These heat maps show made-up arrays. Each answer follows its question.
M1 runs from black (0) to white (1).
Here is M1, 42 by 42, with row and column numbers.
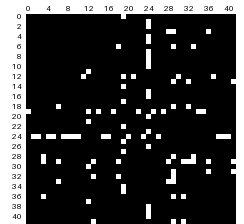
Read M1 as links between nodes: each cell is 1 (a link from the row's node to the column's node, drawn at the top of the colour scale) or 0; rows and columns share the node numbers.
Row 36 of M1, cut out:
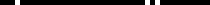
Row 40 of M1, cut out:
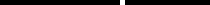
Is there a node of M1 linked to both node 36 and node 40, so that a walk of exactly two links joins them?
no
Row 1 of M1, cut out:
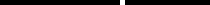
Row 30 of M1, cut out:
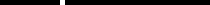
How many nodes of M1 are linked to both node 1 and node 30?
0
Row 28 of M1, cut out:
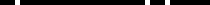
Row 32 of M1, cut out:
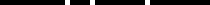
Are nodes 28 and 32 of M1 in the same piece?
yes
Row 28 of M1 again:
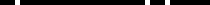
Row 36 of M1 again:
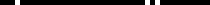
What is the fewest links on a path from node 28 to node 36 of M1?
2
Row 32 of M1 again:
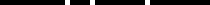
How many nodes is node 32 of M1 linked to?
3
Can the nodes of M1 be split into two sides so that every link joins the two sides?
no
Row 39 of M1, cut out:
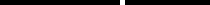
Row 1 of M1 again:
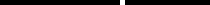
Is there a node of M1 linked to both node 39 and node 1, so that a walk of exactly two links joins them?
yes
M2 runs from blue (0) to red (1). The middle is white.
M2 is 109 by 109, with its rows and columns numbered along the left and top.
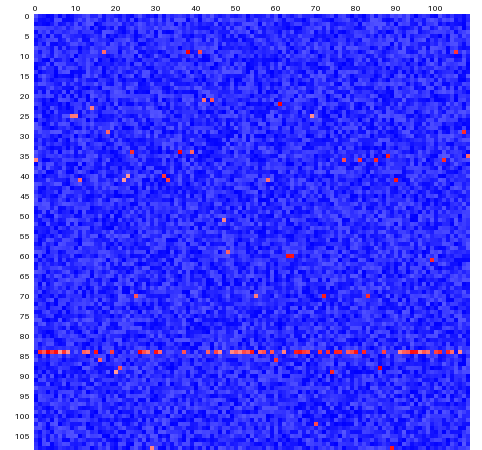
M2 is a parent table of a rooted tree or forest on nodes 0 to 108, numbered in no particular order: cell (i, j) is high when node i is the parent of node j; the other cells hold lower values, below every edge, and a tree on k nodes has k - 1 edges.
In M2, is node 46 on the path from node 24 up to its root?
no
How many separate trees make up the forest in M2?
4
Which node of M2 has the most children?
84
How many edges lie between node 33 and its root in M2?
7
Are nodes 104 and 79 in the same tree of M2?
yes
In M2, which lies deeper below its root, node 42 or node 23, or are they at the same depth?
node 42
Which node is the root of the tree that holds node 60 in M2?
35
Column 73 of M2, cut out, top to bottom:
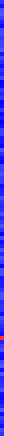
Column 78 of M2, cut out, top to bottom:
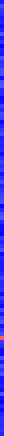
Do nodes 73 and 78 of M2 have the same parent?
yes
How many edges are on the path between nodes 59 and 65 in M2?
2
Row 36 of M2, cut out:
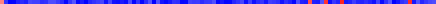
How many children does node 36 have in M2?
5
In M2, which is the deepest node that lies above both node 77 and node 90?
36
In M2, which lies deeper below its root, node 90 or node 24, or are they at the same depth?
node 90
